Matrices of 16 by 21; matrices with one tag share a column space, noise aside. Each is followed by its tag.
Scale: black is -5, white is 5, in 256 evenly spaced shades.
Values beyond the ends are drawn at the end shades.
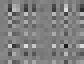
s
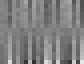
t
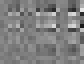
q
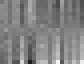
t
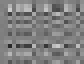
s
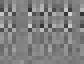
q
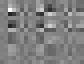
q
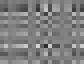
s
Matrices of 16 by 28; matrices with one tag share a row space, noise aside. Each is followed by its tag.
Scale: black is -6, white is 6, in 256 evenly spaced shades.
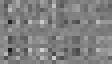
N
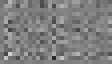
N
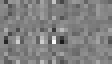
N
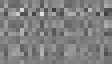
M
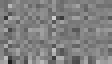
N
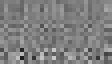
M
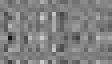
N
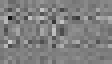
N
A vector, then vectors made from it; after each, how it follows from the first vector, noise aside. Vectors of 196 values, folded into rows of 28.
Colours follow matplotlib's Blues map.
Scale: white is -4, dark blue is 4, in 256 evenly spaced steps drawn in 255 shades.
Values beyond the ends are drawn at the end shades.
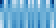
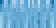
shrunk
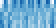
negated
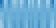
shrunk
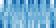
negated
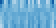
shrunk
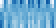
negated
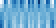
negated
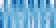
negated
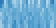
shrunk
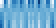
negated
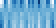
negated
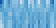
shrunk
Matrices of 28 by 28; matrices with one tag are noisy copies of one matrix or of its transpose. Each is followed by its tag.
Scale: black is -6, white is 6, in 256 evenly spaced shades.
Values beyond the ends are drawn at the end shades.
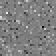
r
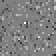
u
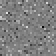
r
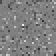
u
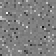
r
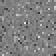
u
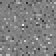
u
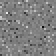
r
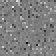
r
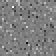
r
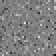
u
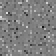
r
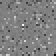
u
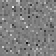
r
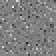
r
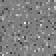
u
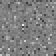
u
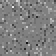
r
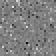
r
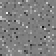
r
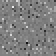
r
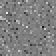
r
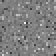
u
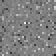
u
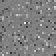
u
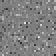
u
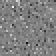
r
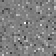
u
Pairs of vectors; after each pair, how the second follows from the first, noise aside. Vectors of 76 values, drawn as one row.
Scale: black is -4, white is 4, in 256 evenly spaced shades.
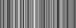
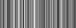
copied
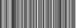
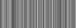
shrunk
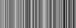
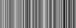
copied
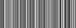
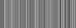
shrunk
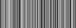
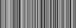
copied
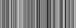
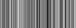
copied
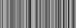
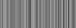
shrunk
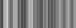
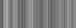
shrunk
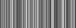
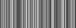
copied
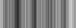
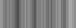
shrunk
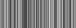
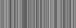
shrunk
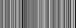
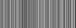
shrunk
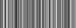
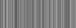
shrunk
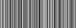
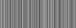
shrunk
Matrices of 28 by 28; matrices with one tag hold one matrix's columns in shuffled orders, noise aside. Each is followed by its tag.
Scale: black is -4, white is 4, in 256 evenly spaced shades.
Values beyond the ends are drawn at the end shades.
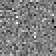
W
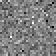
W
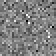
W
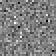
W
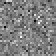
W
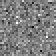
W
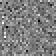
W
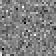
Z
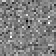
W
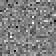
W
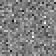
W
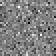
Z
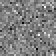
Z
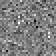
W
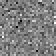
W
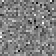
W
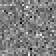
Z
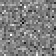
Z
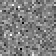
Z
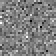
W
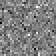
Z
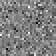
Z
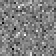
Z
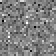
W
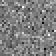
Z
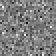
Z
